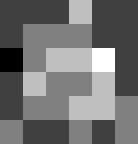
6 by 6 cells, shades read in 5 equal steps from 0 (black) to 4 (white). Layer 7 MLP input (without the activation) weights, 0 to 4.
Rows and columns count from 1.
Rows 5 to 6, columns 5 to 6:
3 2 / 1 2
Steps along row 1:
same same up down same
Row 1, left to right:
1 1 1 3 1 1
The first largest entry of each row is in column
4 2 5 2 4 1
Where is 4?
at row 3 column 5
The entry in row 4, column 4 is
2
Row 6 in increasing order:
1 1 1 2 2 2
